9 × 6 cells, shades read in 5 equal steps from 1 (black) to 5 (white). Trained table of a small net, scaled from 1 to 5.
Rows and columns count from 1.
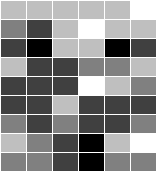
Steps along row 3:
down up same down up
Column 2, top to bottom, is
4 2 1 2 2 2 2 3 3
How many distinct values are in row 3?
3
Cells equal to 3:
12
